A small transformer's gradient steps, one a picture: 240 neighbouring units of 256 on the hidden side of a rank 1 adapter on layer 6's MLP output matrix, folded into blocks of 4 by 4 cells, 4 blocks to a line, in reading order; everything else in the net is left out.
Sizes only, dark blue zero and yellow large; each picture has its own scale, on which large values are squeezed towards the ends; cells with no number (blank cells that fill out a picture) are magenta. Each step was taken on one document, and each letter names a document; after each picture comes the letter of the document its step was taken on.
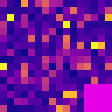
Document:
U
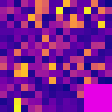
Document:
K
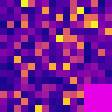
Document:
K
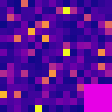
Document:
K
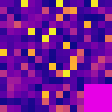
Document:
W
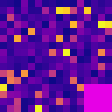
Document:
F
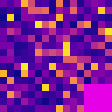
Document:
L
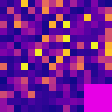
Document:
U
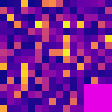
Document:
U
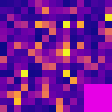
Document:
L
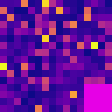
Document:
U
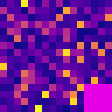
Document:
L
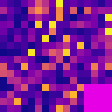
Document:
L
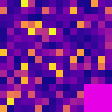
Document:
W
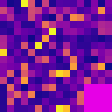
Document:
W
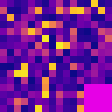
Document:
K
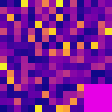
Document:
L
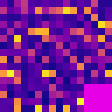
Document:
F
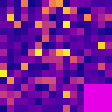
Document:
U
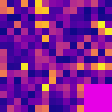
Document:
K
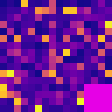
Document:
F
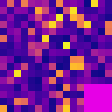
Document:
K
